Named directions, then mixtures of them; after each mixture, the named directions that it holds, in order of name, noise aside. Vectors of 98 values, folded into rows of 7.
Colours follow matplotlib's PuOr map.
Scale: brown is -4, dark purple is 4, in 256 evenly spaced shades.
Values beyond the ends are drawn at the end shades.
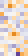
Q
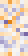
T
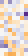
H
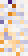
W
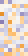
H, Q, W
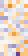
Q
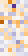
Q, W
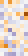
H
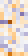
H, T, W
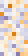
Q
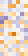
Q, W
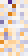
W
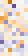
Q, T, W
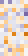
H, Q, T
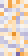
Q, T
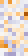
H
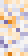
H, T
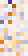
W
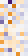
W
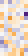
H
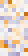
H, Q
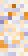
H, Q, W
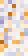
H, W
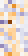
H, T, W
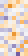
Q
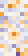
Q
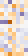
H, T, W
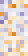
H, Q, W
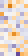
Q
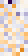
H, T, W
